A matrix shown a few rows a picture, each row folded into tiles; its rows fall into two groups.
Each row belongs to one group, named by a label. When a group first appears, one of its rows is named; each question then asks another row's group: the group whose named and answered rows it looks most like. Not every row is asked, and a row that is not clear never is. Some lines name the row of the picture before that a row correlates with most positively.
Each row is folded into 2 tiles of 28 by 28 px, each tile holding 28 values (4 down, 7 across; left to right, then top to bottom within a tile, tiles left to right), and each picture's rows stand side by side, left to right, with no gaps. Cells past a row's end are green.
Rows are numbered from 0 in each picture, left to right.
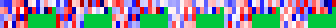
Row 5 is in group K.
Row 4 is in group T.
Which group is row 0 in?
T
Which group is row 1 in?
K
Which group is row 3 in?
T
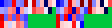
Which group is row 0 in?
K
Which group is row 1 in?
K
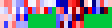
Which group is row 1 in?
T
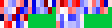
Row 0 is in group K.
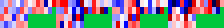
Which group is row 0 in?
K
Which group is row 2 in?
T
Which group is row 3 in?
K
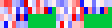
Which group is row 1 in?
T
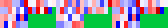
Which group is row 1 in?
K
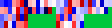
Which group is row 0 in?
T
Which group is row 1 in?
K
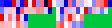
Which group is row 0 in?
K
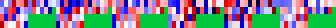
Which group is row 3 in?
T
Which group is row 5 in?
T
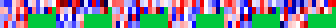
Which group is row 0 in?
T
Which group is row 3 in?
K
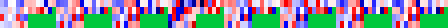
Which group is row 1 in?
T
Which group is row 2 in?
T
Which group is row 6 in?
T
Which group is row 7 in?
T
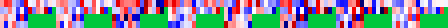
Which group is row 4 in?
K
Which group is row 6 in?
T
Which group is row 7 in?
T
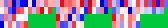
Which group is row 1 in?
K
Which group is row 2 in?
K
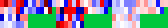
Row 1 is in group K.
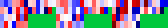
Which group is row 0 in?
T
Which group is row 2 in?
K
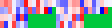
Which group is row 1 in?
T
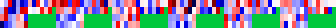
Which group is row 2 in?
T
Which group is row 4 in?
K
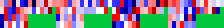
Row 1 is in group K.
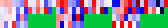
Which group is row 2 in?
K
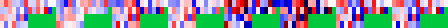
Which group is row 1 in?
K
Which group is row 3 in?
T
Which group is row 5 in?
T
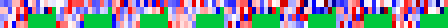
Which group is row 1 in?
K
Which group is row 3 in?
K
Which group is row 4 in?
T
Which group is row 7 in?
K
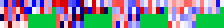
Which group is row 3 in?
K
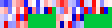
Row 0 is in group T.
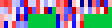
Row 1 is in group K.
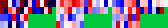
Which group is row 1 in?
K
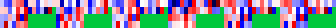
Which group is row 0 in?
T
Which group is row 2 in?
T
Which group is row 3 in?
K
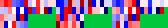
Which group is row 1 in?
K
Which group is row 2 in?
T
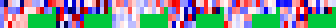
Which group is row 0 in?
K
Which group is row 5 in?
T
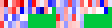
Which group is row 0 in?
K
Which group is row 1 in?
K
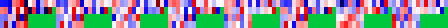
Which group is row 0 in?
T
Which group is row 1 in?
T
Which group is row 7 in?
K
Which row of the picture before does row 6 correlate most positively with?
1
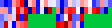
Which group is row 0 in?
T
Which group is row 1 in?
K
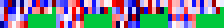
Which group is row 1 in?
T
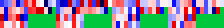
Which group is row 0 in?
K
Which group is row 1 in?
K
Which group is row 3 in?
T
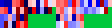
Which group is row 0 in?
T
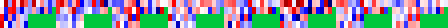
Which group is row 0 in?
K
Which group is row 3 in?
K
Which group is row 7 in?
T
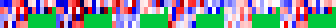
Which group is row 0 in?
T
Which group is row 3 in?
K
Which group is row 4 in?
T
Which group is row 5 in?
T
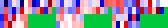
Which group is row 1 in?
K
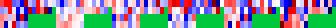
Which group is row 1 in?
K
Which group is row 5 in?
K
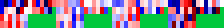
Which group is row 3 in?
T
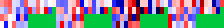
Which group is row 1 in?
T
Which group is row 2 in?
T
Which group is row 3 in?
K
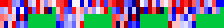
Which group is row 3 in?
K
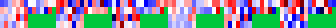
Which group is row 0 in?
T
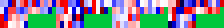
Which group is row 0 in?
K
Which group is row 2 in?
T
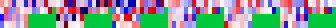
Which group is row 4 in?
K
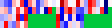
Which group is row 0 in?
T
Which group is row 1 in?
K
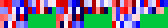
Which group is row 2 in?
K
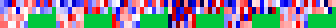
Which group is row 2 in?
K
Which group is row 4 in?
T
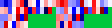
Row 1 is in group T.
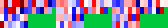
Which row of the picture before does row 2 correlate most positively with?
0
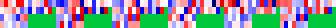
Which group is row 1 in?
T
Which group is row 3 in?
K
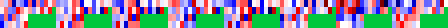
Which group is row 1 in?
T
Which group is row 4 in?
T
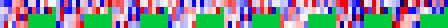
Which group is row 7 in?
K
